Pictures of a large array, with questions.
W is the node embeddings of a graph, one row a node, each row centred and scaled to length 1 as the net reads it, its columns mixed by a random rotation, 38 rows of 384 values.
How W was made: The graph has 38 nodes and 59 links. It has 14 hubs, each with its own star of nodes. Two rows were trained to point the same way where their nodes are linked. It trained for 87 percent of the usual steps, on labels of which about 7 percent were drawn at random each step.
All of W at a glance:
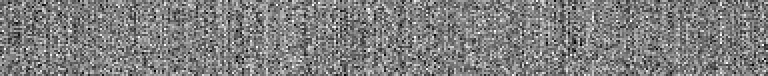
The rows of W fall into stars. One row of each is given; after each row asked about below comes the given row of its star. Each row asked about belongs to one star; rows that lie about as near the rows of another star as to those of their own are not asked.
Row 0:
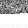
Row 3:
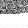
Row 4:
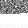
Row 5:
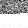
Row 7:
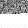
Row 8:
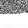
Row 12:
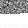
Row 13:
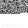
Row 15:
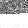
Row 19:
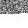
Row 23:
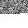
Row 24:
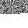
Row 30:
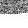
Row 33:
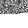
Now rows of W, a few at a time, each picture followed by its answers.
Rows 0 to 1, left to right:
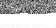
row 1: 33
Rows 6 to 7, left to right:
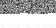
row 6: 24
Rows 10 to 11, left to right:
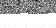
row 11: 23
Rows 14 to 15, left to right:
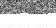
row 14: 7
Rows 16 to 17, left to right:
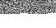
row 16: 12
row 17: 30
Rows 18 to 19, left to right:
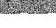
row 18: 23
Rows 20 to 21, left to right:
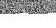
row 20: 3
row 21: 19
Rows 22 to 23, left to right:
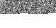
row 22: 7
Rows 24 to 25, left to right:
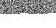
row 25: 4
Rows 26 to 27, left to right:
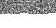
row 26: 30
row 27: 15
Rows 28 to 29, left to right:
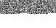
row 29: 19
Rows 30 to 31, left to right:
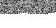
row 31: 13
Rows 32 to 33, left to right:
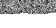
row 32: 0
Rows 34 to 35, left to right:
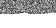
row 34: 3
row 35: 8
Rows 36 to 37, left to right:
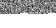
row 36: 13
